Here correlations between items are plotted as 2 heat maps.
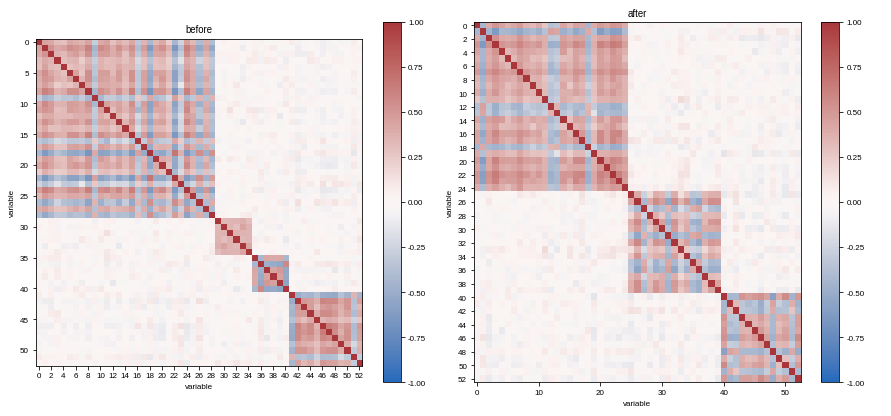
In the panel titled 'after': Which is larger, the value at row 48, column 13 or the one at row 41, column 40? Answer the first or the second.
the first
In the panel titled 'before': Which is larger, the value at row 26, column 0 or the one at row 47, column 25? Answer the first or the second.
the second
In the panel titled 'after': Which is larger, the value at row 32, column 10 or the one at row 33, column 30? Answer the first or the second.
the second
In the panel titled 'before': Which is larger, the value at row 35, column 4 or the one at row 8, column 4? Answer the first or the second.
the second
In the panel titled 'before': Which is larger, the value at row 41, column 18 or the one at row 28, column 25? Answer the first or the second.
the first
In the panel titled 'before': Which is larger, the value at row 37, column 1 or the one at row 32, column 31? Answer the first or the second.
the second
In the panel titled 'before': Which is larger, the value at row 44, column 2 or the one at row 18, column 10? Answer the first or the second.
the first
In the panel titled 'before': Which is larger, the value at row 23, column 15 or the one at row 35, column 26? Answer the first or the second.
the second
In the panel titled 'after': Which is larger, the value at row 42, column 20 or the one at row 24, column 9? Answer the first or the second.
the second
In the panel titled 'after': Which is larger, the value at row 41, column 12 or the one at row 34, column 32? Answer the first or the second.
the second
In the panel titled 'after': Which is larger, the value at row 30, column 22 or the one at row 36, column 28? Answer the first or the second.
the first
